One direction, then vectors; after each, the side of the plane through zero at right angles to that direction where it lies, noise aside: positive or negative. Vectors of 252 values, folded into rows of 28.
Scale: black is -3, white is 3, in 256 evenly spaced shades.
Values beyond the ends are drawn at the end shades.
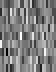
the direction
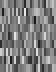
negative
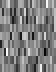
negative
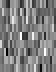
positive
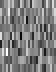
negative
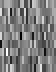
negative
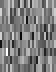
negative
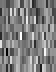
positive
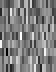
positive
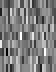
positive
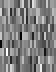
negative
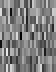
negative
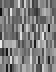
positive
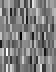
negative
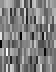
negative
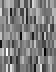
negative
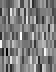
positive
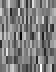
negative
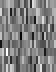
negative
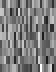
negative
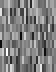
negative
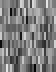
negative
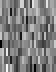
negative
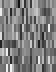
negative
